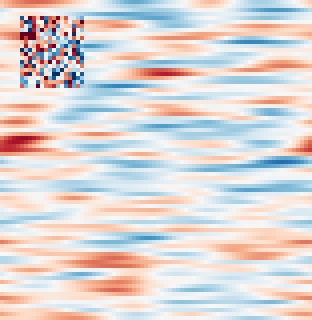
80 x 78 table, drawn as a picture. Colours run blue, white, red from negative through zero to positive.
Average level on the scale: 50%. Mirror symmetry: none. Odd patch: rougher, in the top left. Grain: streaks across. Roughest part: top left.
